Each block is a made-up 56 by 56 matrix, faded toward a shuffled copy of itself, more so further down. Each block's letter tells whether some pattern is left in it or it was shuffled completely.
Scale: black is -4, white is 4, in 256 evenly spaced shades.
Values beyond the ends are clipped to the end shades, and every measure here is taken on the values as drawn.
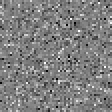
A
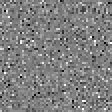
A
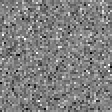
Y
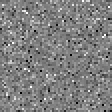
Y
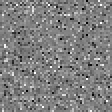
A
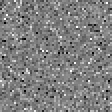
Y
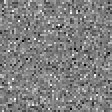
Y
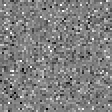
A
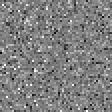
Y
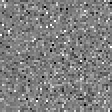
A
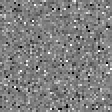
Y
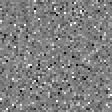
Y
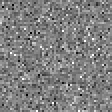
Y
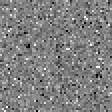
Y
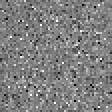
A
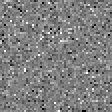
Y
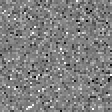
A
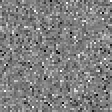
Y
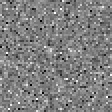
Y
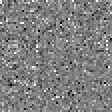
A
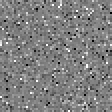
Y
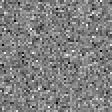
Y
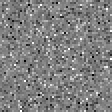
Y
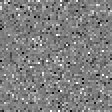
A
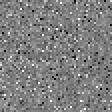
A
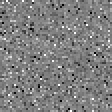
Y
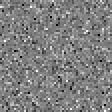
Y
